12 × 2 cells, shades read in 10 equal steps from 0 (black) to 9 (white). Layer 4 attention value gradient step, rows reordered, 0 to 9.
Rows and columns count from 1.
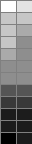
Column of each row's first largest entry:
1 1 1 1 1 1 1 1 1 1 1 2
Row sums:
17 14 13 12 11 10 10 6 4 2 2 1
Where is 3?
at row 8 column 1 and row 8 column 2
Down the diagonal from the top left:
9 7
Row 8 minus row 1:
-6 -5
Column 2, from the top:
8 7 6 5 5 5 5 3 2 1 1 1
